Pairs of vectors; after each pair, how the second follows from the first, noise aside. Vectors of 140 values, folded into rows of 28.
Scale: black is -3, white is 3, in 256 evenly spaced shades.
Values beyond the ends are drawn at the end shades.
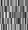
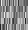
sign-scrambled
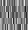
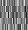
copied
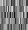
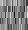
sign-scrambled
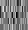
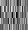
copied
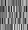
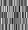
wrapped around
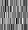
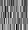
wrapped around
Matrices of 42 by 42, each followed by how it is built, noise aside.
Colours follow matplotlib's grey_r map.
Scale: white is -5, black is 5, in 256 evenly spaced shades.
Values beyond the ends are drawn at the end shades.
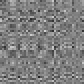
low rank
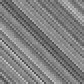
Toeplitz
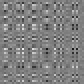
low rank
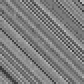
Toeplitz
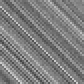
Toeplitz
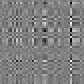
low rank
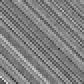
Toeplitz
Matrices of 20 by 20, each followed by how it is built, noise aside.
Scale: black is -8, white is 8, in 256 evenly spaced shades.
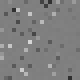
sparse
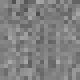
low rank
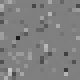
sparse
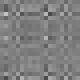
low rank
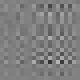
low rank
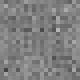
low rank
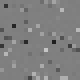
sparse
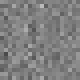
low rank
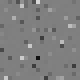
sparse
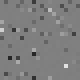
sparse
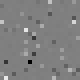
sparse
